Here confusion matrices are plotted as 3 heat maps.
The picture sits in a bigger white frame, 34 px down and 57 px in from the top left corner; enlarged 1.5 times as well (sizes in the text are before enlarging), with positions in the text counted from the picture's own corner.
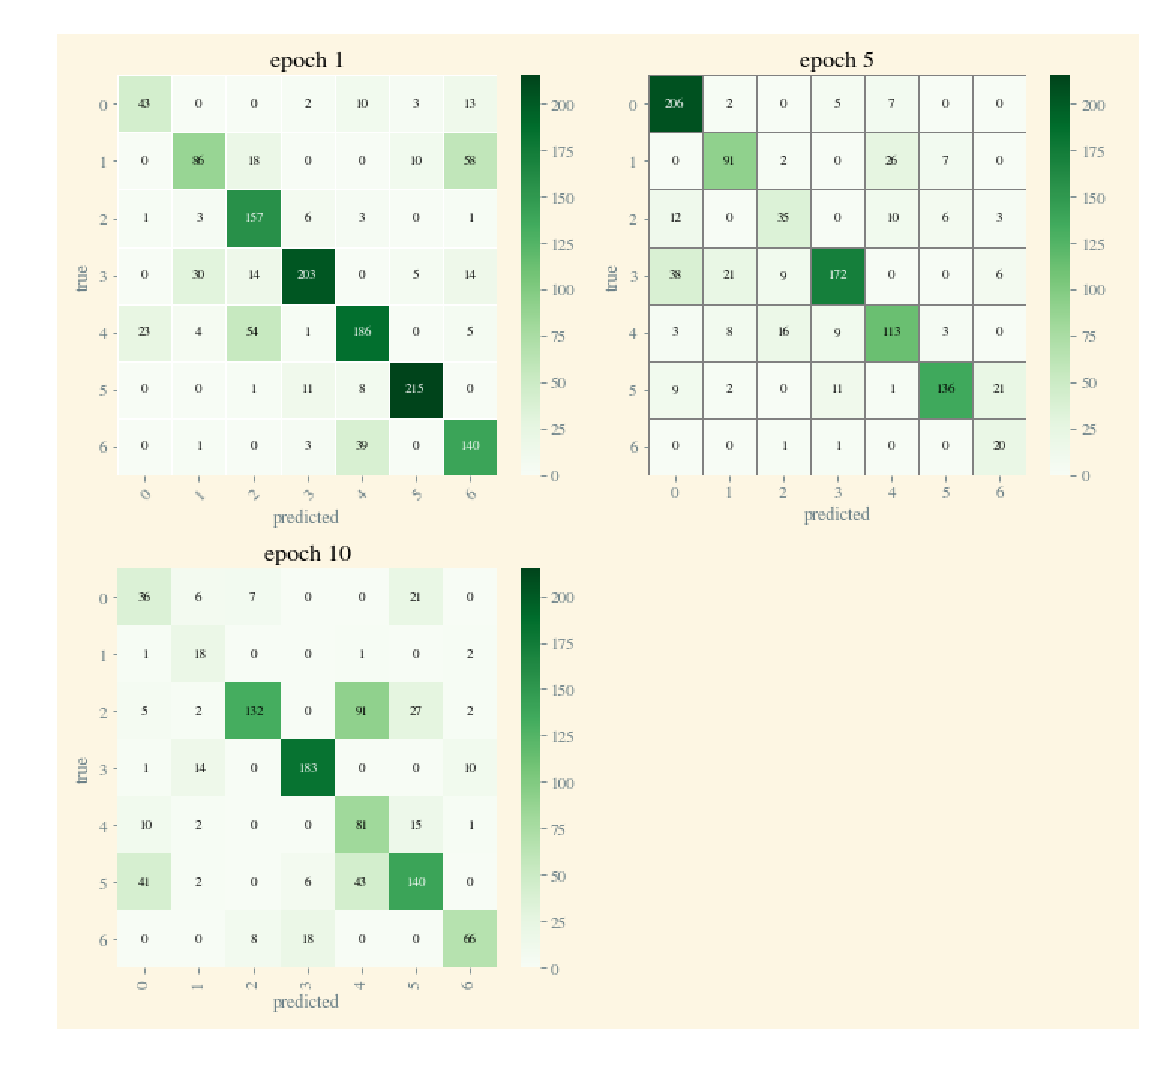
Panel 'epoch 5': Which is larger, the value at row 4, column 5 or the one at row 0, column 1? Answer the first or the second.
the first
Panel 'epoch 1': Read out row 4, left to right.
23 4 54 1 186 0 5
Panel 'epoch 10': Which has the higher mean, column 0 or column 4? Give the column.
4
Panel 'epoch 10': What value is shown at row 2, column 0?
5
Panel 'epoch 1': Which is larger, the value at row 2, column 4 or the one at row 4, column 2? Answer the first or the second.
the second
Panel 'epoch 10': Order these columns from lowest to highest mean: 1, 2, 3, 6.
1, 6, 2, 3
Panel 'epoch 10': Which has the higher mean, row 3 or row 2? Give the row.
2
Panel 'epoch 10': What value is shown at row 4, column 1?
2
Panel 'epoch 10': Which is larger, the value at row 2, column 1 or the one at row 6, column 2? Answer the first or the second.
the second
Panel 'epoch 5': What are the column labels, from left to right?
0, 1, 2, 3, 4, 5, 6
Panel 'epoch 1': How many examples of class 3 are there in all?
266
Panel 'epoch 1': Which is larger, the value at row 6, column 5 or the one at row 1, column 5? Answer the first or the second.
the second
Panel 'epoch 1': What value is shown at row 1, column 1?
86
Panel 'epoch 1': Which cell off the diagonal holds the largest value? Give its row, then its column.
1, 6
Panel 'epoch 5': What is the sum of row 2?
66
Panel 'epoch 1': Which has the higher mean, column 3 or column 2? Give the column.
2
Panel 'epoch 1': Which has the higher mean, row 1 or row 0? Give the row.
1
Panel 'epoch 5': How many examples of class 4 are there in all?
152
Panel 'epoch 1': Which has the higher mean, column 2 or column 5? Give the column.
2
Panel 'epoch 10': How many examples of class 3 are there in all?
208
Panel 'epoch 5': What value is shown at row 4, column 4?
113
